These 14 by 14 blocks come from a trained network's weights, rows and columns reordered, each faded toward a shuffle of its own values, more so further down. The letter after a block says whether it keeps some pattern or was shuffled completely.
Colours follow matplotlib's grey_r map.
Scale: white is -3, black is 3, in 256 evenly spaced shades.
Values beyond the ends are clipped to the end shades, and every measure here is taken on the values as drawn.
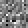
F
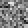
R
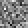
R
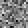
R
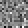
F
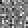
F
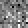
F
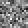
R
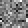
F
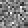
R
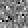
R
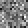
R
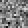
R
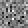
R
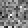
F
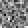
R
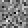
R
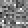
F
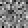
R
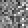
F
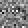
F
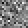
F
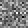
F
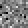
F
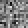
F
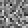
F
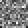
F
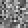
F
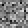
F
